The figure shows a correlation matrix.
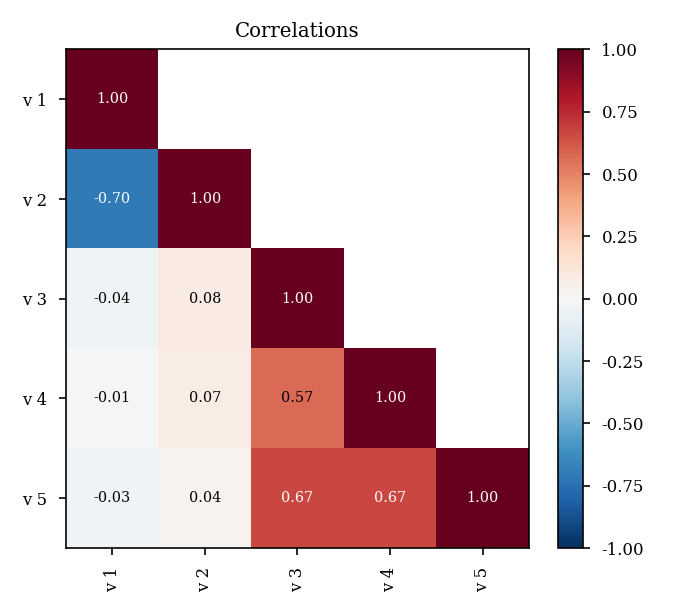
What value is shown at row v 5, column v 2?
0.04
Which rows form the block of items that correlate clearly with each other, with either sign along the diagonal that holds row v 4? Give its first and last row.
v 3 to v 5
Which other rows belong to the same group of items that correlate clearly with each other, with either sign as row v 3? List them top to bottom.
v 4, v 5
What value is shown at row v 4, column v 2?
0.07
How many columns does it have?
5
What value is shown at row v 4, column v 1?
-0.01
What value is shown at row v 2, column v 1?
-0.70
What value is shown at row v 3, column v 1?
-0.04
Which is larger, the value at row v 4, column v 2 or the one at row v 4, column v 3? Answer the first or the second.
the second
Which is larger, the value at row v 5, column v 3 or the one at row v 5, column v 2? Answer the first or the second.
the first
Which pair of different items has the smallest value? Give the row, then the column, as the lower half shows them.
v 2, v 1
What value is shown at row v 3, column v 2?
0.08
